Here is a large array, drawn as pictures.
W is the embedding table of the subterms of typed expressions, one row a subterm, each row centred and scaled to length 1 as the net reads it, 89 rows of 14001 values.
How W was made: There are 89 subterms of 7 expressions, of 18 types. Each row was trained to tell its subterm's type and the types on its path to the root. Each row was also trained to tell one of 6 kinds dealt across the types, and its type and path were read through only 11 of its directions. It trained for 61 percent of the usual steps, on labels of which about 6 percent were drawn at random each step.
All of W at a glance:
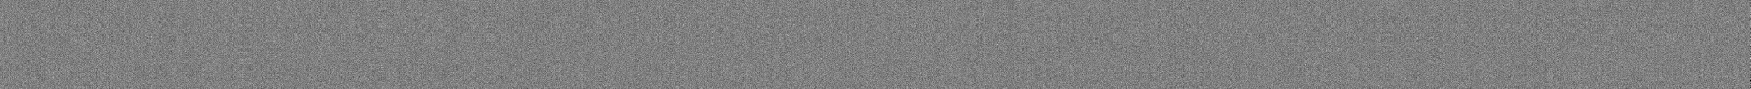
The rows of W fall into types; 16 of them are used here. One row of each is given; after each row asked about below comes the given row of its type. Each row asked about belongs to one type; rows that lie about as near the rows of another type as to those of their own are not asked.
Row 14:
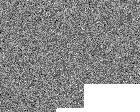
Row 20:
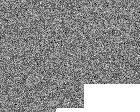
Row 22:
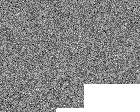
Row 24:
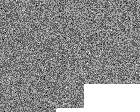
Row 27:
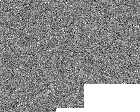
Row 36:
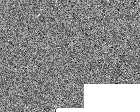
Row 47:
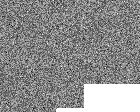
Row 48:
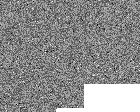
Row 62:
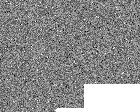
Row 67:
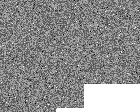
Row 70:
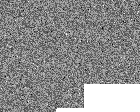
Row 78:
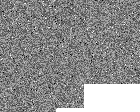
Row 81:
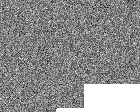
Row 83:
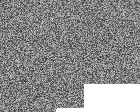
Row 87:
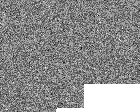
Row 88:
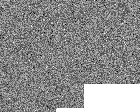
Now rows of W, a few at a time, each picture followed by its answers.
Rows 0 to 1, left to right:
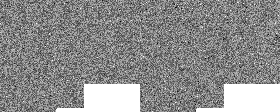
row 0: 81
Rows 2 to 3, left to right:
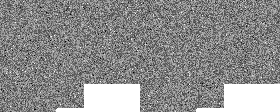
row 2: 81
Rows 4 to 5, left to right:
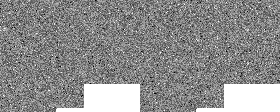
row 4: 27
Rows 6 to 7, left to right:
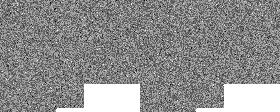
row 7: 24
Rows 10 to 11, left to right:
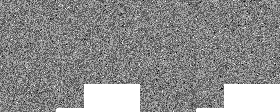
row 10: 62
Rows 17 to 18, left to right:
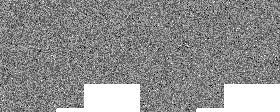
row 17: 36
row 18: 87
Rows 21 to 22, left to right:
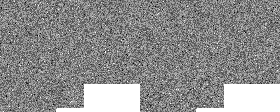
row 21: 48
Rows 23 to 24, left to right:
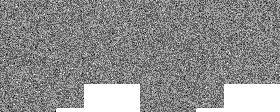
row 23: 20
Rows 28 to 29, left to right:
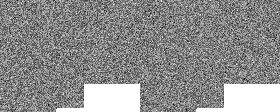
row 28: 48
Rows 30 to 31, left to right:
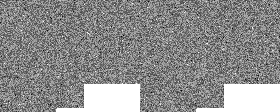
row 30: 88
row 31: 22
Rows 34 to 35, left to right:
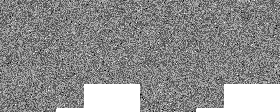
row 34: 27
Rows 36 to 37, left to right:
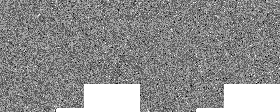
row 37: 47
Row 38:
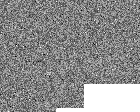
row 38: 47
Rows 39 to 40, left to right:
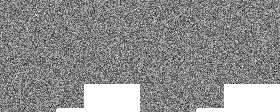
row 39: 20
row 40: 36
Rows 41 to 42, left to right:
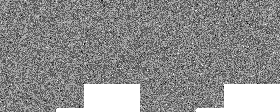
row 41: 36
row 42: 48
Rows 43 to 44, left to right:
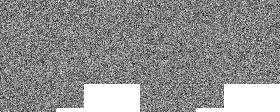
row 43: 47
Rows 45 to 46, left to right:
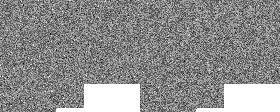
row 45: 27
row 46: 20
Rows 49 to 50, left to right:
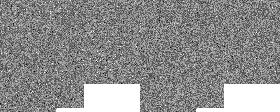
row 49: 78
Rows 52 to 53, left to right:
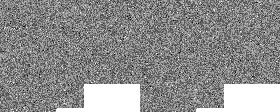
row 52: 14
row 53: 20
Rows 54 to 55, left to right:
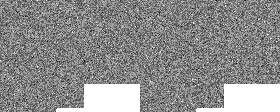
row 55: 88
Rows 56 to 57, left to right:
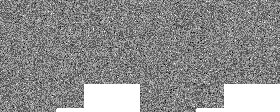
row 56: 47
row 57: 88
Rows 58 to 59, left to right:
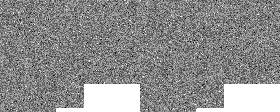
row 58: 24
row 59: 14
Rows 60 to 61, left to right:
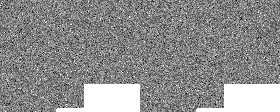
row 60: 83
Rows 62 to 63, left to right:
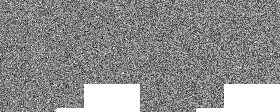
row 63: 24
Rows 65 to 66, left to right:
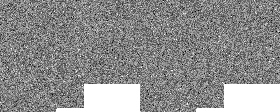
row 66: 22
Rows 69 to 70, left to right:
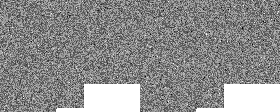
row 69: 87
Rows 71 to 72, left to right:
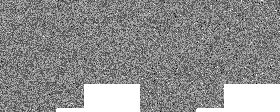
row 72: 62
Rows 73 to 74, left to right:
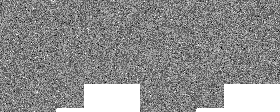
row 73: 48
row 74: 70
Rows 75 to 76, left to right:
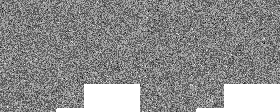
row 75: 87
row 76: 14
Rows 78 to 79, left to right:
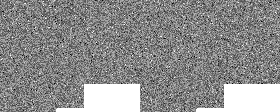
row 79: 62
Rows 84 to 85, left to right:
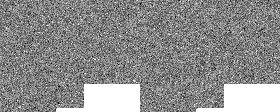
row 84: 27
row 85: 14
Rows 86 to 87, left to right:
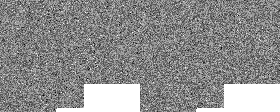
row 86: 87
